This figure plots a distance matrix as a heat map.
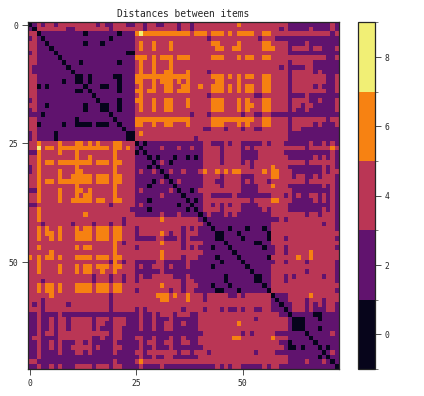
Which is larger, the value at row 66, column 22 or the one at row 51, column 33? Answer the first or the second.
the second
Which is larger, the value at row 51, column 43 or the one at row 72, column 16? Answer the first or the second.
the second
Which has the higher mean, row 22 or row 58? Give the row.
58
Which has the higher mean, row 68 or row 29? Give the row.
29
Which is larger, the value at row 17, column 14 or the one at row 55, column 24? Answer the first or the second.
the second
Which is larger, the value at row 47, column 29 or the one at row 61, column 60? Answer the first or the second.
the first
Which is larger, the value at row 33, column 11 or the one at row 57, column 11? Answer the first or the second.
the first
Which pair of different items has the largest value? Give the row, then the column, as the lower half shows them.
26, 2
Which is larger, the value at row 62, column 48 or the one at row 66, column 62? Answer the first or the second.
the first
